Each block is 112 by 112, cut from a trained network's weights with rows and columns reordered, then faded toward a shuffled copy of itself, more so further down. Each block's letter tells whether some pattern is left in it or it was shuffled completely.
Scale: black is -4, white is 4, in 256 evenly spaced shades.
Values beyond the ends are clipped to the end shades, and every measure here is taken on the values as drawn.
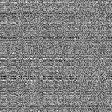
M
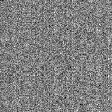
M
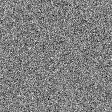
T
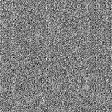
M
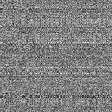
M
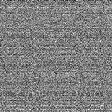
M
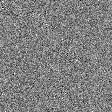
T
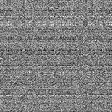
M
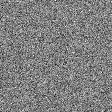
T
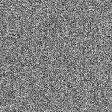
M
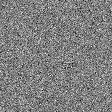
T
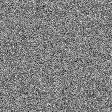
T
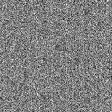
M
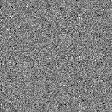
M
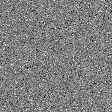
T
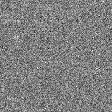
M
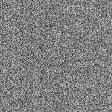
M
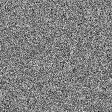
T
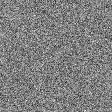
T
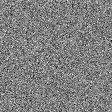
T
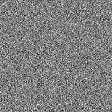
M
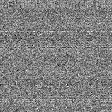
M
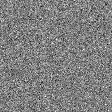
T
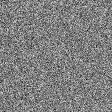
T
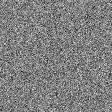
T
